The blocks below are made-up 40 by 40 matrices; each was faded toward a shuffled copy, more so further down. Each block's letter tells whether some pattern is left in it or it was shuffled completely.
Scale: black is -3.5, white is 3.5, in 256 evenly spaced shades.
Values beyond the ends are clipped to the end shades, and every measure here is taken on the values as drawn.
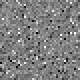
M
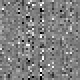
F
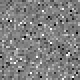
M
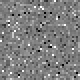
M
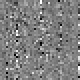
F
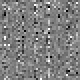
F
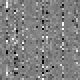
F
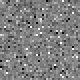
M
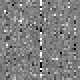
F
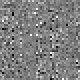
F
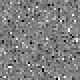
M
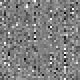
F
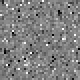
M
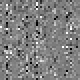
F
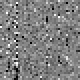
F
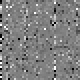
F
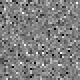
M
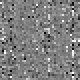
F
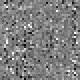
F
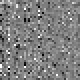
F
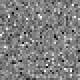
M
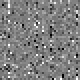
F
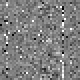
F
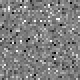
M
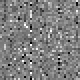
F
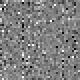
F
